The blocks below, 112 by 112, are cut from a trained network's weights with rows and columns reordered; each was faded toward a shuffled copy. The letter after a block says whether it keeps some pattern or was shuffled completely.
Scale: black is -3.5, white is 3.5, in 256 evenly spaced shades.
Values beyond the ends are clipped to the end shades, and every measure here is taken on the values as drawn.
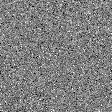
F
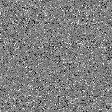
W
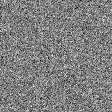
F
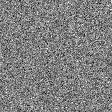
F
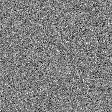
F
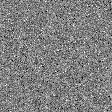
F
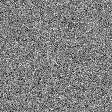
F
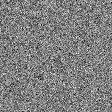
F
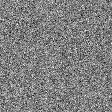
F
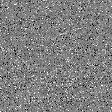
W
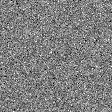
F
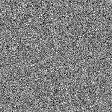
W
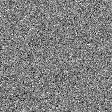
F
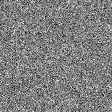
F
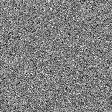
W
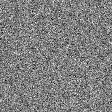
W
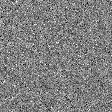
W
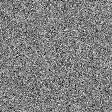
F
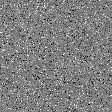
F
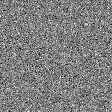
F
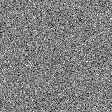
W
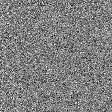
W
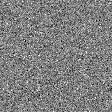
W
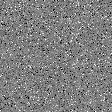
F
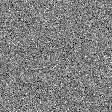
F
